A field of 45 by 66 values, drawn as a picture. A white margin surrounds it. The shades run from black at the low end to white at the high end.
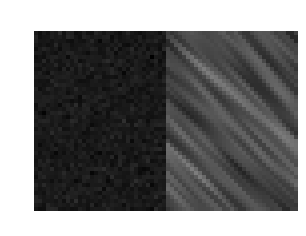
It is made of 1 by 2 panels. Panel 1,1: very low, fine-grained, faint in contrast. Panel 1,2: low, slanting down to the right.
